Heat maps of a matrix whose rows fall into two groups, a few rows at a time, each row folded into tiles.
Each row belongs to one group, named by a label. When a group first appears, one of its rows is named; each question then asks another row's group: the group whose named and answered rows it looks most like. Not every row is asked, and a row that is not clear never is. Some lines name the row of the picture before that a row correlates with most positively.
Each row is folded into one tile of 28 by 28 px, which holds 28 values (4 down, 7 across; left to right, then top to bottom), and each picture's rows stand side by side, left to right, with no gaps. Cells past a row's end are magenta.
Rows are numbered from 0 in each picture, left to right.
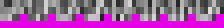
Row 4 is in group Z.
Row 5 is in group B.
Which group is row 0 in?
Z
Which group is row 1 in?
Z
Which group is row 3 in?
B
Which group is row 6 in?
B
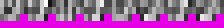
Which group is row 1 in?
B
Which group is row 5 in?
B
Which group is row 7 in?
B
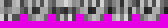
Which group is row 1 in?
Z
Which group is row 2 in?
B
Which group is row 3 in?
Z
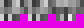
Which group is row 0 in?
Z
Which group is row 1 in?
Z
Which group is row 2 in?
B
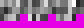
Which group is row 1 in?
Z
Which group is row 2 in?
B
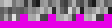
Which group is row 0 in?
B
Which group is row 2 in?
Z
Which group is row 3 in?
Z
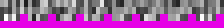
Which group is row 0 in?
B
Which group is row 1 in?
Z
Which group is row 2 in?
B
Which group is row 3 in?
Z
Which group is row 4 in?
Z
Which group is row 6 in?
Z
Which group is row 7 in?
B
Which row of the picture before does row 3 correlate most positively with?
2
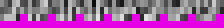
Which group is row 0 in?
B
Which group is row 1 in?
Z
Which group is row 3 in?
B
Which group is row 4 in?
Z
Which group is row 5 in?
B
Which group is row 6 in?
Z
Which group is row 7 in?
Z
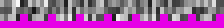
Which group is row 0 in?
B
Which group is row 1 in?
B
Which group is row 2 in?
B
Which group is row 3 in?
Z
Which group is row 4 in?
B
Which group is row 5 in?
B
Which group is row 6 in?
Z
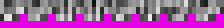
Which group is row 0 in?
Z
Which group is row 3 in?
B
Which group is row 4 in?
Z
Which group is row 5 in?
Z
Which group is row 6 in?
B
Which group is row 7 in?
Z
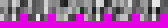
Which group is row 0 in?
B
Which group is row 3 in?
B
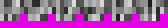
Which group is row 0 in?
Z
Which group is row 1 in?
Z
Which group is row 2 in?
Z
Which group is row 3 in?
B
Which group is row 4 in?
Z
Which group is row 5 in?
B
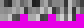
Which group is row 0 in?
Z
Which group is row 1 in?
Z
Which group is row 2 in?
B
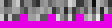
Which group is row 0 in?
Z
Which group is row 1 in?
Z
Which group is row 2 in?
B
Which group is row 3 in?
B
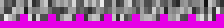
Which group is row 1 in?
Z
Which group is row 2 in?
B
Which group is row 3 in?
B
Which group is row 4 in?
Z
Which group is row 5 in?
Z
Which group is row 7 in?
B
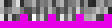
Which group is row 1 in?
B
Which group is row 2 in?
B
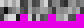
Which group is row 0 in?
B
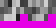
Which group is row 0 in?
B
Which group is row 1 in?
B
